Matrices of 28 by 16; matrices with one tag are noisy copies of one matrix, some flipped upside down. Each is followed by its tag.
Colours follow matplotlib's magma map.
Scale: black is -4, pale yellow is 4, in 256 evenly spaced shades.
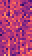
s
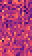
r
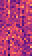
s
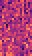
r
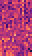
r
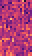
r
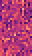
r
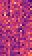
s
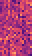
s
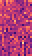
r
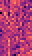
s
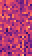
r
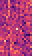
s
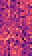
s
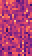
r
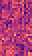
r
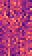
s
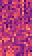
r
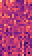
r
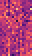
s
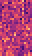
r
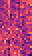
s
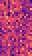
s
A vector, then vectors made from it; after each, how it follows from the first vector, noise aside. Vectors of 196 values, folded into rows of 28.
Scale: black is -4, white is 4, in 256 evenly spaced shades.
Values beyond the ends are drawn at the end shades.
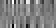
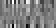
copied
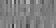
shrunk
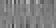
shrunk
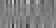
shrunk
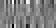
copied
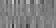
shrunk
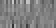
shrunk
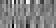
copied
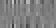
shrunk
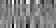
copied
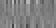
shrunk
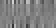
shrunk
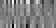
copied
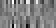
copied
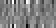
copied
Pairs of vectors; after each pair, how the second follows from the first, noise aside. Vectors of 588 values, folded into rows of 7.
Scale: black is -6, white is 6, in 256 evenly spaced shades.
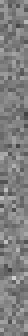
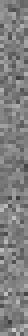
wrapped around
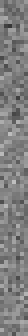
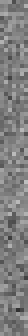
reversed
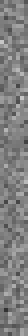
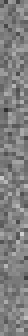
wrapped around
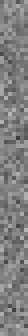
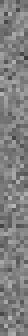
wrapped around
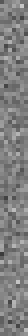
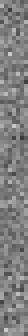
reversed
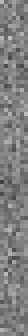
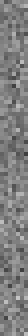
reversed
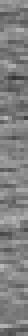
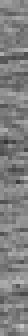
wrapped around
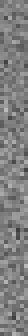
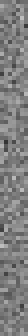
wrapped around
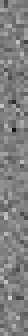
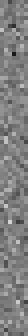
wrapped around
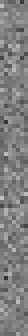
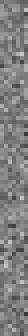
wrapped around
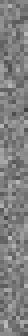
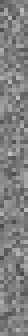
reversed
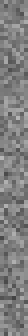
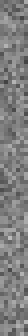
wrapped around
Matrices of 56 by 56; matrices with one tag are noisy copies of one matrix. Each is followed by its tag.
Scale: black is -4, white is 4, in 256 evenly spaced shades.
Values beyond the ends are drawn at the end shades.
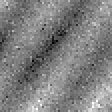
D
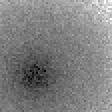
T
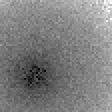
T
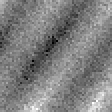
D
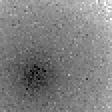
T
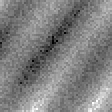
D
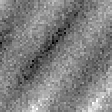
D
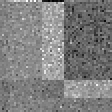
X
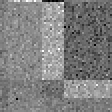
X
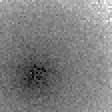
T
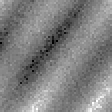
D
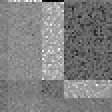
X
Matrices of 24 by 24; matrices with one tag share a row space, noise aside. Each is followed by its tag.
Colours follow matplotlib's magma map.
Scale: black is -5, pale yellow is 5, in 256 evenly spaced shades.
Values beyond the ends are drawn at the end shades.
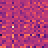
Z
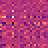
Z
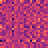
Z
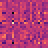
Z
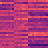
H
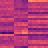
H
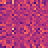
Z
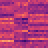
H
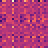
Z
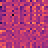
Z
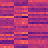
H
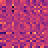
Z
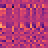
Z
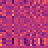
Z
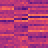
H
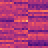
H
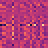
Z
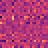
Z
